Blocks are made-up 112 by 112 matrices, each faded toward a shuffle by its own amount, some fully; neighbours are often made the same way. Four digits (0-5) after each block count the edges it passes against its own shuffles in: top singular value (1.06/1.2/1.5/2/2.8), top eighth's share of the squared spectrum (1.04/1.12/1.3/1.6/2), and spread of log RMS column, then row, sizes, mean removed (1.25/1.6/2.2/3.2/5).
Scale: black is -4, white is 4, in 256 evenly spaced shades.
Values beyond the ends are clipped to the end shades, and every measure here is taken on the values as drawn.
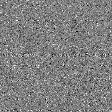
1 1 0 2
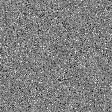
0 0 0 0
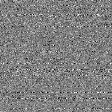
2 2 0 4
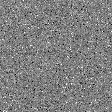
0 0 0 0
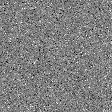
0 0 0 0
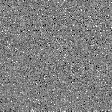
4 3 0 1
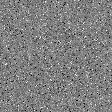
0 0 0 0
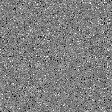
3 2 1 1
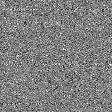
1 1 0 2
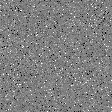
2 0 0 0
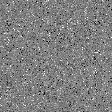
3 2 1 0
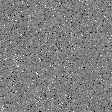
2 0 0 0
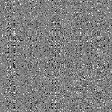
4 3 3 1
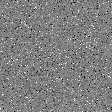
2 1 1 0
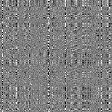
5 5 4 3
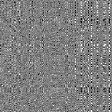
5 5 4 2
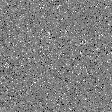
2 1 0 0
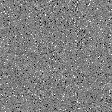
3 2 1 0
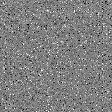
3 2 1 0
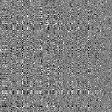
5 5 4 3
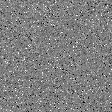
2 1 0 0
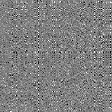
5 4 3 2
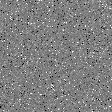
1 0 0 0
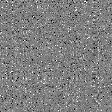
4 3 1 1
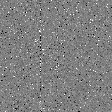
3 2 1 0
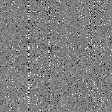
4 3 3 1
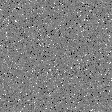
0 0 0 0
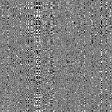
5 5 4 3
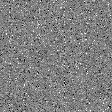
1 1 1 0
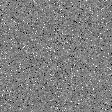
0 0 1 0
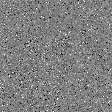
0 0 0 0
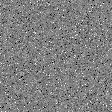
0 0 0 0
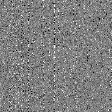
2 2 3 0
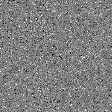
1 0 2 0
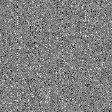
2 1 2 0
